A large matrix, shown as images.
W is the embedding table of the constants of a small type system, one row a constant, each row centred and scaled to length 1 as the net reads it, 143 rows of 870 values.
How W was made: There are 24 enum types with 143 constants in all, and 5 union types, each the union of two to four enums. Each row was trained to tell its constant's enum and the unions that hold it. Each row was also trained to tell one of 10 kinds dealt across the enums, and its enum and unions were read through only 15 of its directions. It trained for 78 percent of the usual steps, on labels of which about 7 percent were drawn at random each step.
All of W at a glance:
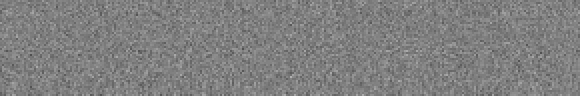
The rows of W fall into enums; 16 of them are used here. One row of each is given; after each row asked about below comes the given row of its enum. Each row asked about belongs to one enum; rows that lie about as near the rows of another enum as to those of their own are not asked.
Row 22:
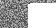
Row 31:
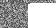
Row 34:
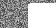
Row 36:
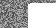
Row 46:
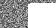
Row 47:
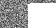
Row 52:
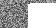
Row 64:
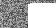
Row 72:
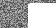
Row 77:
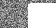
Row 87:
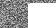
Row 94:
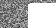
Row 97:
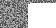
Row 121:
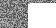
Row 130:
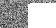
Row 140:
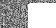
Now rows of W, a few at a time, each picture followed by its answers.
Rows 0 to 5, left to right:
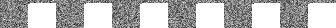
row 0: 64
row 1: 72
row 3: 31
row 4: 72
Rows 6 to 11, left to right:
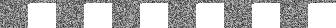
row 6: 140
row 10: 72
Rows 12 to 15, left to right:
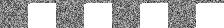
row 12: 36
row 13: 34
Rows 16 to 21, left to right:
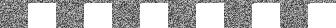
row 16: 46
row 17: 46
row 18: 87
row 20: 94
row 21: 31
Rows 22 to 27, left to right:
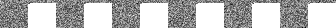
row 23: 94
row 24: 52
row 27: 87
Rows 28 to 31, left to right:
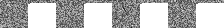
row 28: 121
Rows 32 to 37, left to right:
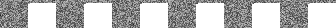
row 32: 46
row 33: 34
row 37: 87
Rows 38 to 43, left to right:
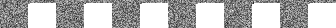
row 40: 94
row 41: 140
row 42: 47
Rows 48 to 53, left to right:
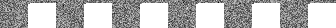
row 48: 36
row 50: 46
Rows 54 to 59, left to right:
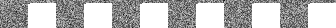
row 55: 31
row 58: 31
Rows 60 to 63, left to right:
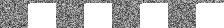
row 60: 72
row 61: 121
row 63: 22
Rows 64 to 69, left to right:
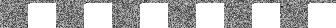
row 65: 130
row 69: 52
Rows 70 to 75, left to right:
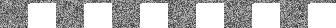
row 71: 97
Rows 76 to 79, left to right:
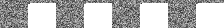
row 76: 31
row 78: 97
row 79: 94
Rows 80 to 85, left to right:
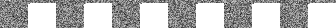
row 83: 31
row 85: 46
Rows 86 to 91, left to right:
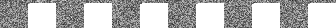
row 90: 94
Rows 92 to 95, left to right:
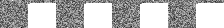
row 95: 140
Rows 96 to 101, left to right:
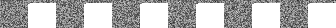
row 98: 34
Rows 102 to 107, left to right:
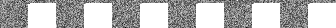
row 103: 140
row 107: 130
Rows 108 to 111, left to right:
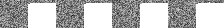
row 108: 130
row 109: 130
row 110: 36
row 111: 140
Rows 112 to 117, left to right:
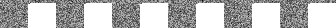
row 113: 94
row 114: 22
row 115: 34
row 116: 36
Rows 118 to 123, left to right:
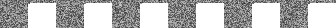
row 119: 34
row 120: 121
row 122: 46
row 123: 130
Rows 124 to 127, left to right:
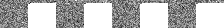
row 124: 36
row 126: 140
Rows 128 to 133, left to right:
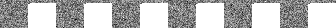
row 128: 130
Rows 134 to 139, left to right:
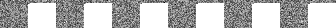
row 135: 64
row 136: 97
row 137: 47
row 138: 36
